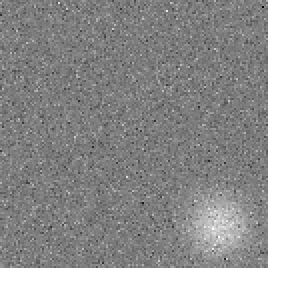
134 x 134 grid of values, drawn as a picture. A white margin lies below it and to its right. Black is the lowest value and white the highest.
Bumps: one, in the bottom right. Average level on the scale: 50%. Stripes: none. Odd rows or columns: none. Ninth with the highest average: bottom right. Mirror symmetry: none.
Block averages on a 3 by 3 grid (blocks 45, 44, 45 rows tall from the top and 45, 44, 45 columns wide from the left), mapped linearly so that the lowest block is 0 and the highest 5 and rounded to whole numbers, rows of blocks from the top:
000 | 000 | 005
